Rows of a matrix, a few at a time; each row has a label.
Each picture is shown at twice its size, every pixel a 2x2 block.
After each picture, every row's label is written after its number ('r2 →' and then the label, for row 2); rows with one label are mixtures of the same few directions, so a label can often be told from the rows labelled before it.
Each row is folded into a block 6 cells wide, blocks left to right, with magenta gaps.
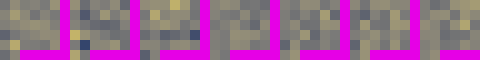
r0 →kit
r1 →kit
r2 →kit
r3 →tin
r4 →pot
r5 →pot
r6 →tin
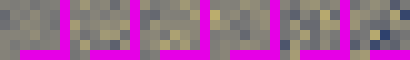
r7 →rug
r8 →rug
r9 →pot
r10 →rug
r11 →pot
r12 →pot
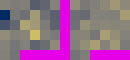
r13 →rug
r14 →pot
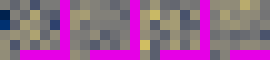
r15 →rug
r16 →pot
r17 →pot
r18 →kit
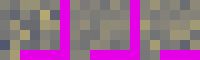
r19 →pot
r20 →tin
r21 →rug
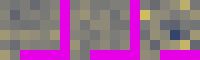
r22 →kit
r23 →pot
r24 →rug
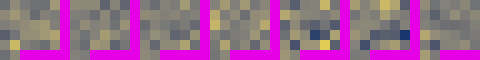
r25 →kit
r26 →tin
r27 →rug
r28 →rug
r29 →rug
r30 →kit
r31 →kit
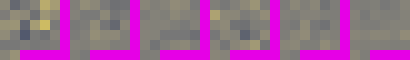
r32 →tin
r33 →tin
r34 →kit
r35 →rug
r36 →tin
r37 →kit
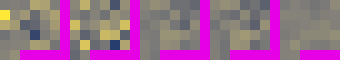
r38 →rug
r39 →rug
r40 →tin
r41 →tin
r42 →kit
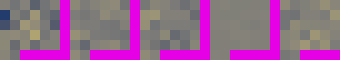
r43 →rug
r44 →kit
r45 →pot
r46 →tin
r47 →pot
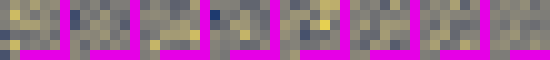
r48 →kit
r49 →rug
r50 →kit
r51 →rug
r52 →tin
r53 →tin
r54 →tin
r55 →tin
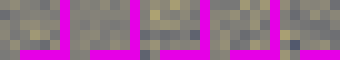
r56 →rug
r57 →tin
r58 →kit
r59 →tin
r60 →kit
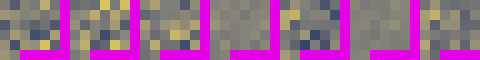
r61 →rug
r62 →tin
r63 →rug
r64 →rug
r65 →pot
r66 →tin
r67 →pot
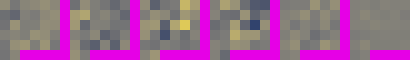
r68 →pot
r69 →pot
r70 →tin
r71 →tin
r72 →tin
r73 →kit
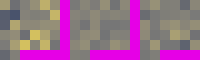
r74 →pot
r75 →tin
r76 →rug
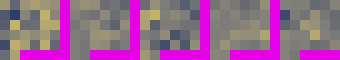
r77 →pot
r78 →tin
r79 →pot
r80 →kit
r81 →rug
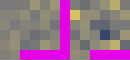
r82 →tin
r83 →rug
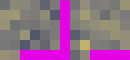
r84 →pot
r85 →kit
